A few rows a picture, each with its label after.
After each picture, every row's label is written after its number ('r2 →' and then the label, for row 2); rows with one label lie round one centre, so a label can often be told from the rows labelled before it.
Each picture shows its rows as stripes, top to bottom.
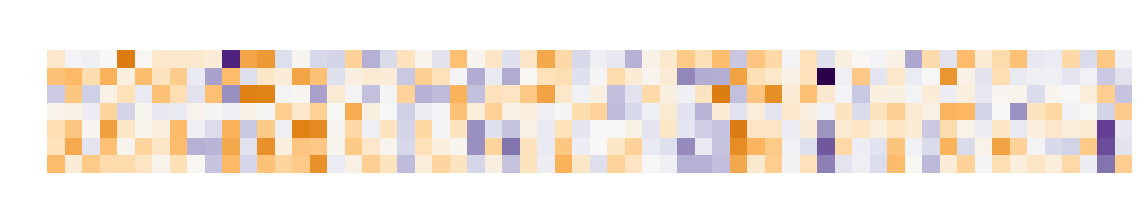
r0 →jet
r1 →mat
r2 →jet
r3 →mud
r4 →mat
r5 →mat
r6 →mat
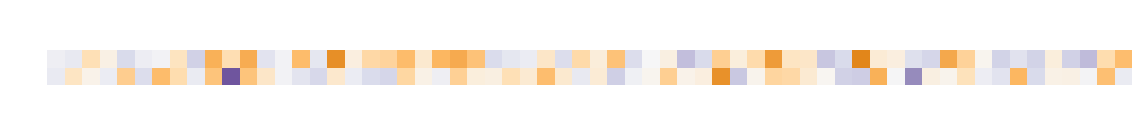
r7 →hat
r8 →jet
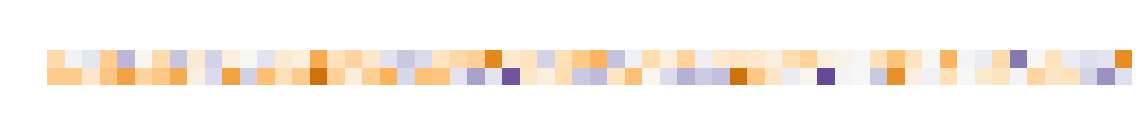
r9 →mud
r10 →mat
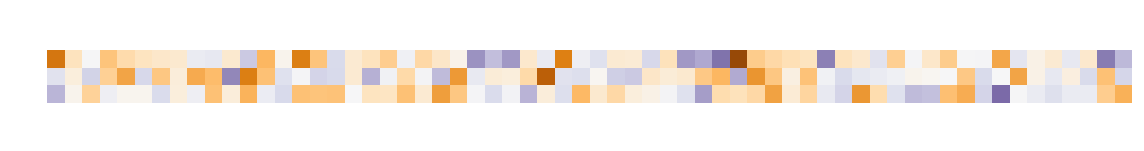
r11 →mat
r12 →jet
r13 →hat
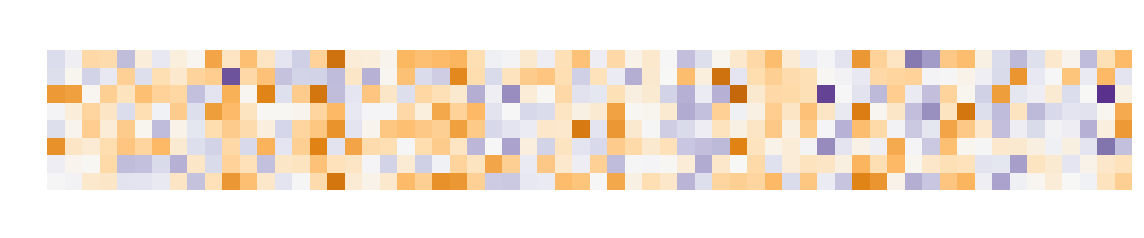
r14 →hat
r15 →jet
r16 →mat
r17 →hat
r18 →hat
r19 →mat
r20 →mud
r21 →hat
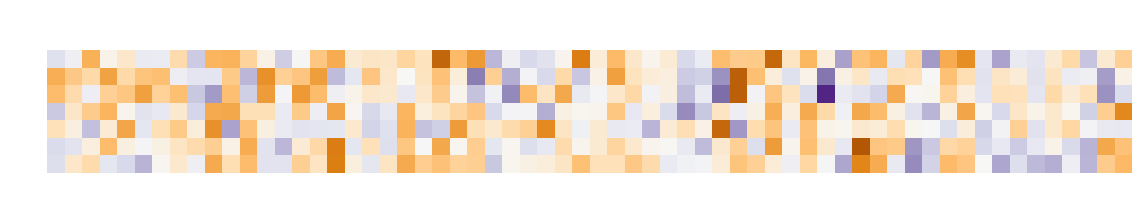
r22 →hat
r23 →mat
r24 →mat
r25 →hat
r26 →jet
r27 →hat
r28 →hat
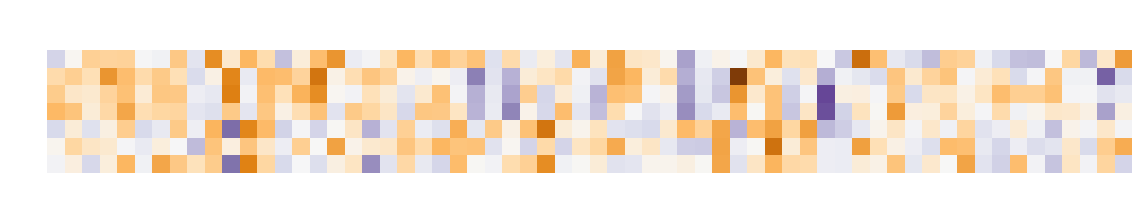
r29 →hat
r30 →mat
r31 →mat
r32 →mat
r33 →jet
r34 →hat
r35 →jet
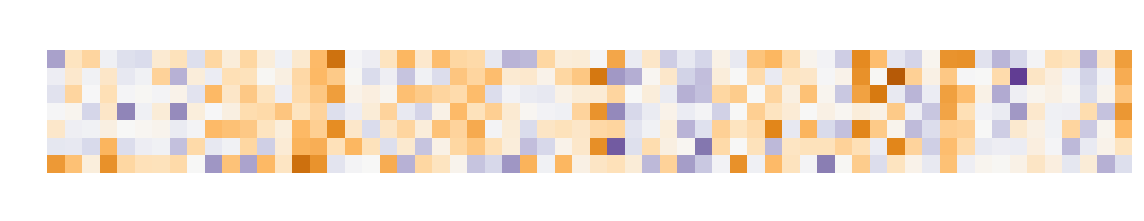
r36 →hat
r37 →mud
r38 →hat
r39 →mud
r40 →hat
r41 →mud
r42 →mat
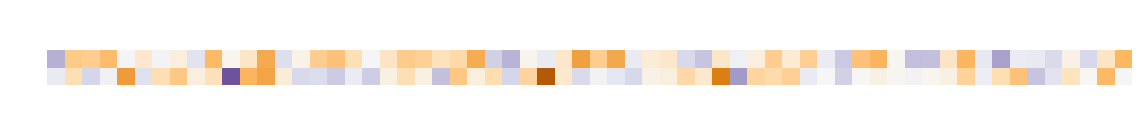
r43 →hat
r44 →jet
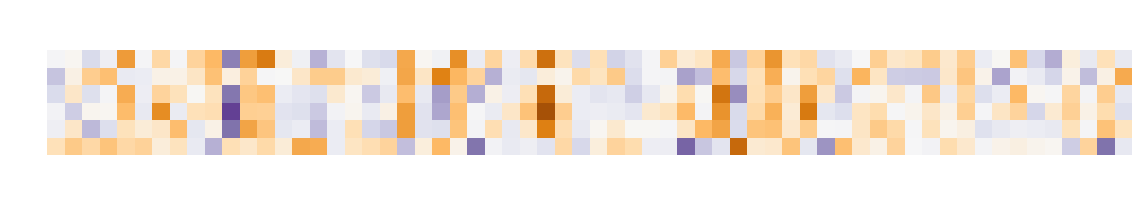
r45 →jet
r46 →hat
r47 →jet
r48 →jet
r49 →jet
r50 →mat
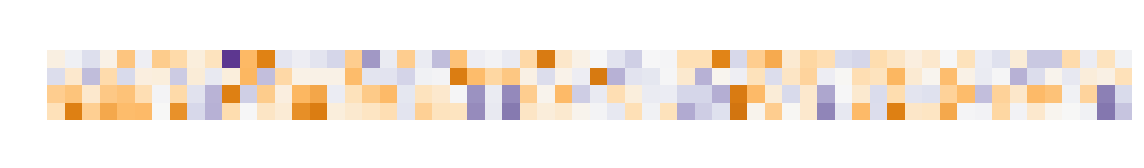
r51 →jet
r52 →mud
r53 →mat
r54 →mat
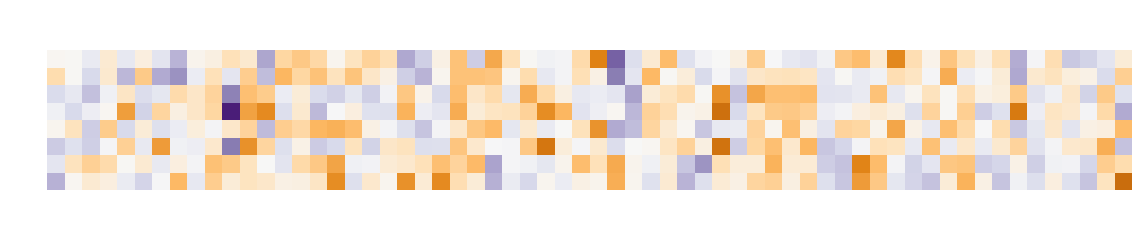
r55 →mud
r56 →mud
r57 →jet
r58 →jet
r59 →mud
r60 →jet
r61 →hat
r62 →hat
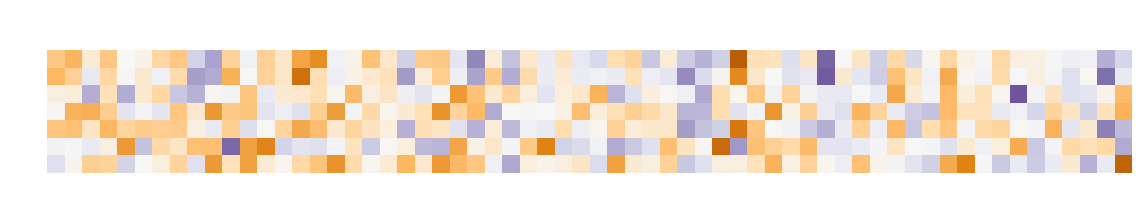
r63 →mat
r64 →mat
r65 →mud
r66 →hat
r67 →mat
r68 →jet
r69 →hat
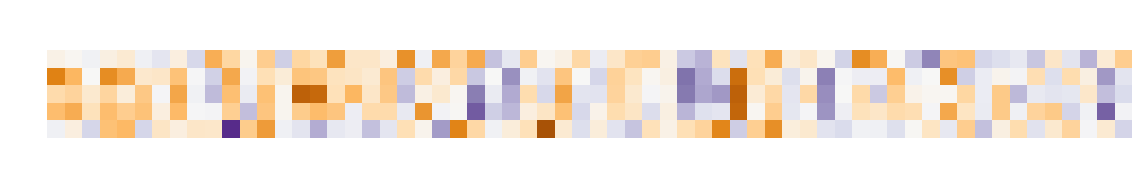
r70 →hat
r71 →mat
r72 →mat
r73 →mat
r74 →jet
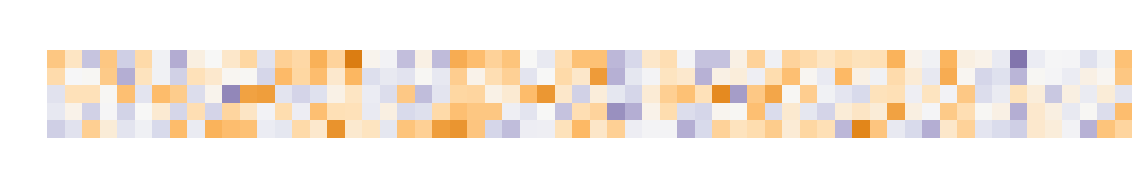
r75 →mud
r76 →mud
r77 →jet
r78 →mud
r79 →hat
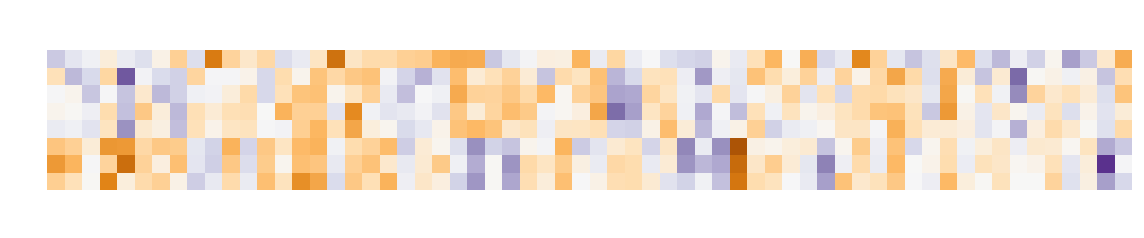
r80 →hat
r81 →mud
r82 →mud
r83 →mud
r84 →mud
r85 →mat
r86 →mat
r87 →mat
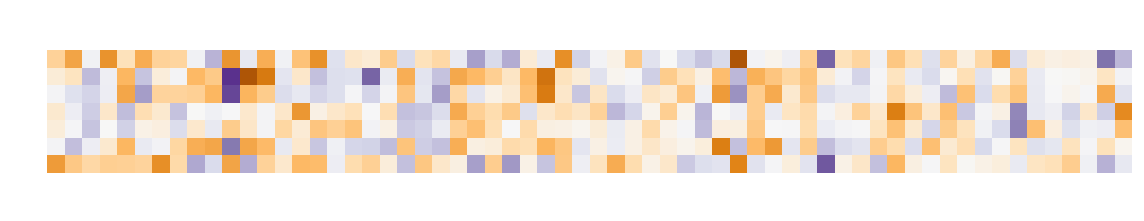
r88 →mat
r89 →jet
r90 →jet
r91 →mud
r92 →mud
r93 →jet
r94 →mat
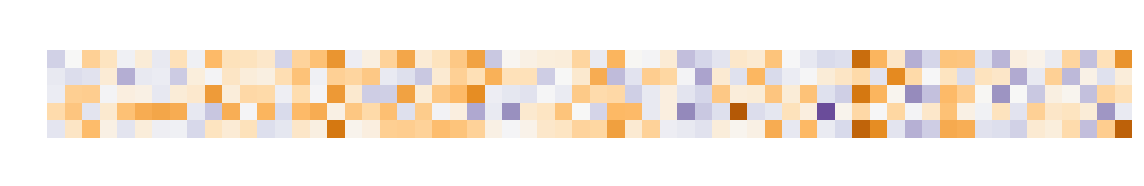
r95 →hat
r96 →mud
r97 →hat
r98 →mat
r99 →hat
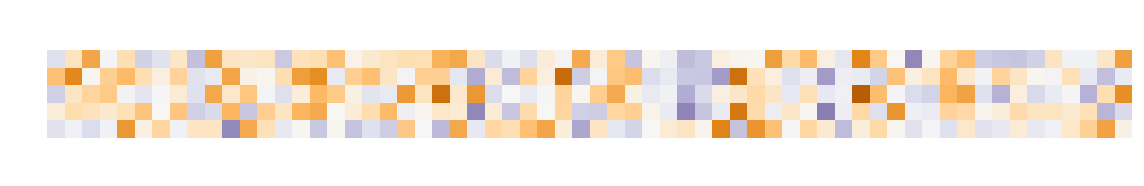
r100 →hat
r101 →mat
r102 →hat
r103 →mat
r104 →jet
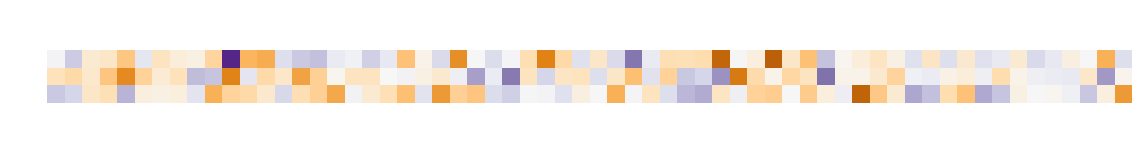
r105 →jet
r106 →mat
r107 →hat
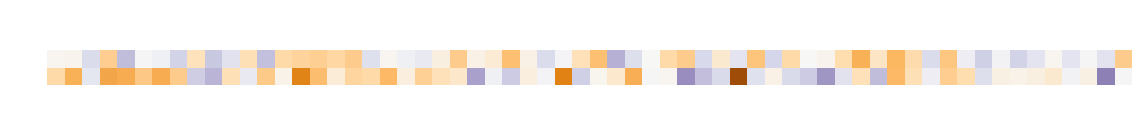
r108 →mud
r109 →mat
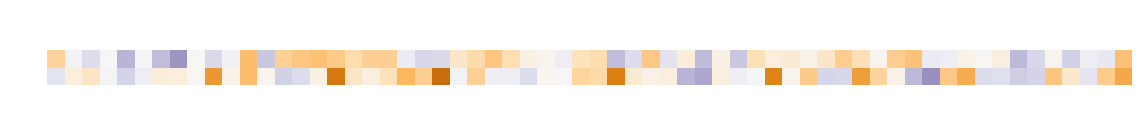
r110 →mud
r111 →hat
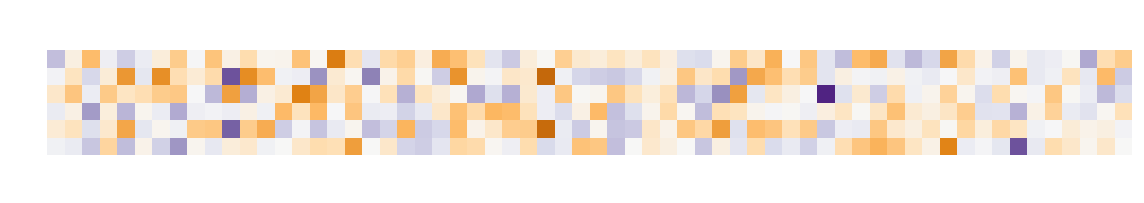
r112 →hat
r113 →jet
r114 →mat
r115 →mud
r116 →jet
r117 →mud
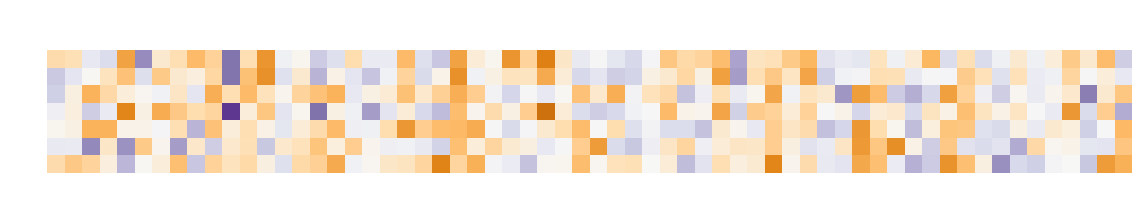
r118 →jet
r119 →jet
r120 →hat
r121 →jet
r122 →hat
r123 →mud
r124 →hat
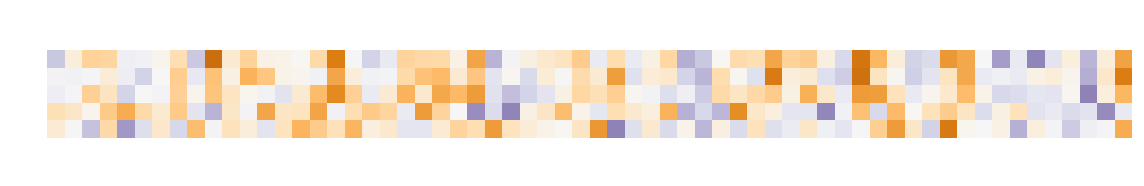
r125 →hat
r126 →hat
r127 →hat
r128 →mat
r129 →mud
